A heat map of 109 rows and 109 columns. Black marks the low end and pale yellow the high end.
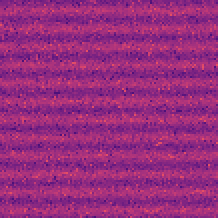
Seam: none. Average level on the scale: 40%. Stripes: horizontal, repeating 12 times. Histogram: bell-shaped.
